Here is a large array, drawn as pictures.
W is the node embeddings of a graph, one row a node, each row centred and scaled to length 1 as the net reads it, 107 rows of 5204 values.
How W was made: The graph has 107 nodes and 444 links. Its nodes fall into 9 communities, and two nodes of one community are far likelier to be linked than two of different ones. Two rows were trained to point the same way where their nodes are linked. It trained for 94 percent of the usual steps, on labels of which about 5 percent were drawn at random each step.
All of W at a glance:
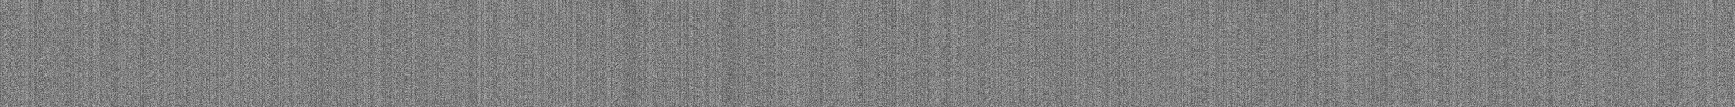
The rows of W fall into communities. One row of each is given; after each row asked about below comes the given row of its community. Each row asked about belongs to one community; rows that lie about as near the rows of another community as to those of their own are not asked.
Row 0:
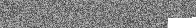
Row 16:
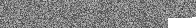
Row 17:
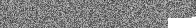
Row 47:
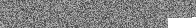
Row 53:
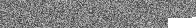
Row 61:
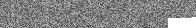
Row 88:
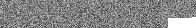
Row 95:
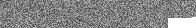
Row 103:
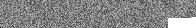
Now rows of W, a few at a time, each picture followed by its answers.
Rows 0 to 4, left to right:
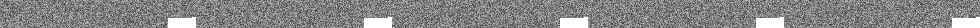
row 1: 17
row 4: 0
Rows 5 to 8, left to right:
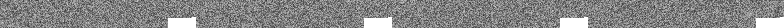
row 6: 88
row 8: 103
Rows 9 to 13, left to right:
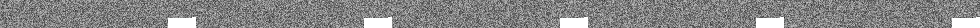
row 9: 0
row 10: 47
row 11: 103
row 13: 88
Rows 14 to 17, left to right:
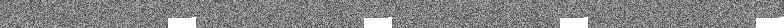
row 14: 61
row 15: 47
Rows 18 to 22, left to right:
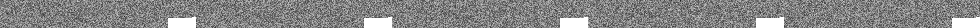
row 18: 16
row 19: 16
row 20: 95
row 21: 95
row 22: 103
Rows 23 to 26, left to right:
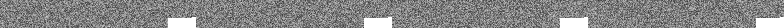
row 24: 61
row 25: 88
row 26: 95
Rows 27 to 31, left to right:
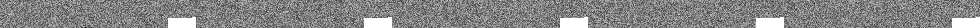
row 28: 16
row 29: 61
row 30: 0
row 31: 53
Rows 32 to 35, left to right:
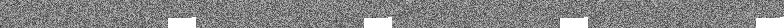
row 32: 103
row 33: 61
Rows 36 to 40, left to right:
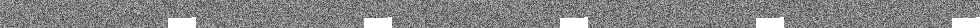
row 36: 103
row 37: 53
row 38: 0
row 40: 61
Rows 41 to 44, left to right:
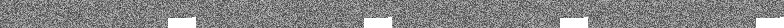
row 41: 16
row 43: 95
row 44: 95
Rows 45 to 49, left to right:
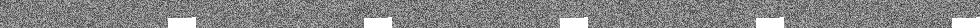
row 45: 53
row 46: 61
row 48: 103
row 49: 0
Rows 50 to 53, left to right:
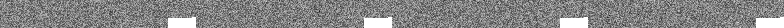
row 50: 17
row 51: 0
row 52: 103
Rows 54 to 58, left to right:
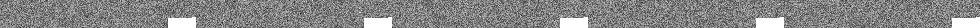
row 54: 61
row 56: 103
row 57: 103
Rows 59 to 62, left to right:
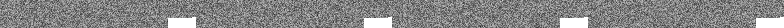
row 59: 0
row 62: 16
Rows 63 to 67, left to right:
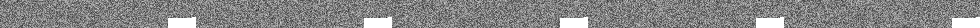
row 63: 53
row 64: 17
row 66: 47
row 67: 53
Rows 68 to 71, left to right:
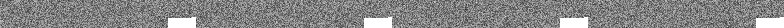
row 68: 95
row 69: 61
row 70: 95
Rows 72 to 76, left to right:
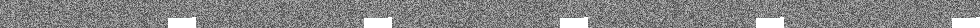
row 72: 88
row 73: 17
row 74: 88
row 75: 17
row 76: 47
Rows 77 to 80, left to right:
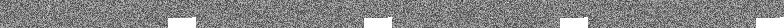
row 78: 95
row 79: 16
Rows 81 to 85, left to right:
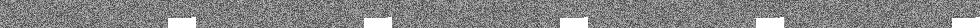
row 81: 53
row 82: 103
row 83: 95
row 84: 53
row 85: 95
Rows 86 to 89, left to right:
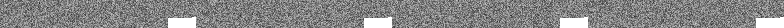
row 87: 61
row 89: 47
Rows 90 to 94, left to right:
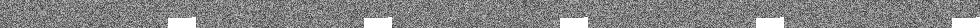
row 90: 17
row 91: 88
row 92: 103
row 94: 88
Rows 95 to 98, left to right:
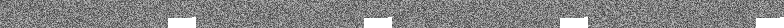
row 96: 53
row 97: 0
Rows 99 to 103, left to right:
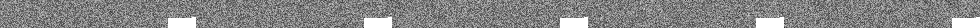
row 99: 17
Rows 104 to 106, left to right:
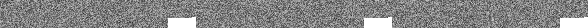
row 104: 95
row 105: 0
